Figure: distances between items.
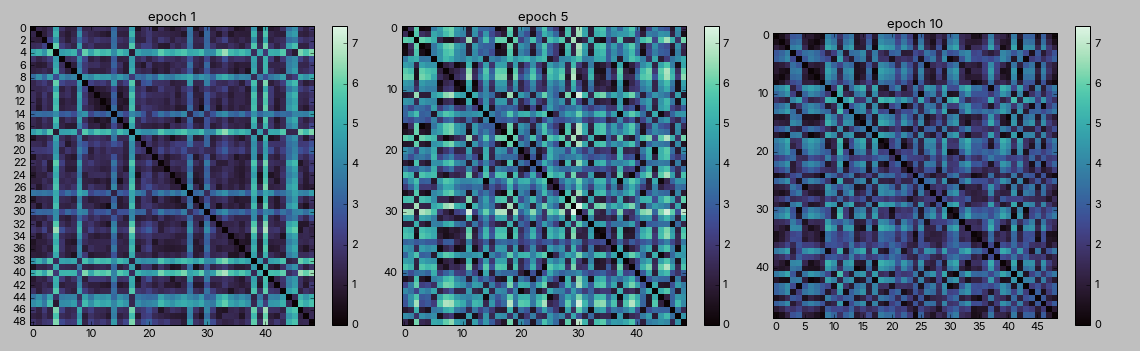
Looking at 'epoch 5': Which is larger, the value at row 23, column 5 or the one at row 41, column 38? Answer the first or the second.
the first
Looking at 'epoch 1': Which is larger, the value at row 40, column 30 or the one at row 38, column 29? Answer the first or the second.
the second
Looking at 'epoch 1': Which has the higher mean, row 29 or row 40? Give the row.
40
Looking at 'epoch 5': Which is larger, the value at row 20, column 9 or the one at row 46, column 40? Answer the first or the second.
the second
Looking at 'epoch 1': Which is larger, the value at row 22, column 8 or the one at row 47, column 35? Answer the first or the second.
the first
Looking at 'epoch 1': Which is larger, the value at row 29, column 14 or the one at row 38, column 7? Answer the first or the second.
the second
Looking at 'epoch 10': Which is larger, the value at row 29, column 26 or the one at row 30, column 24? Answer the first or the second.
the second
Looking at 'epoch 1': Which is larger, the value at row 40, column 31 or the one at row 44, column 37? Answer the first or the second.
the first
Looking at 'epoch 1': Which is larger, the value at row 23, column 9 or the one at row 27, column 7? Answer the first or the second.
the second
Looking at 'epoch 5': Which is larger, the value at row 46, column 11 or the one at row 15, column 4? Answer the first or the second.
the second
